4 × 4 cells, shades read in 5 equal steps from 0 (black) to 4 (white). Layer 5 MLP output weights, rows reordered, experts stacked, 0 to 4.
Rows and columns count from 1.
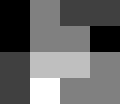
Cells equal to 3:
2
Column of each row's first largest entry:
2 2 2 2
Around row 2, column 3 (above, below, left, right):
1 3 2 0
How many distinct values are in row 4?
3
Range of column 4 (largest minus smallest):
2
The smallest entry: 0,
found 3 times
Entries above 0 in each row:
3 2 4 4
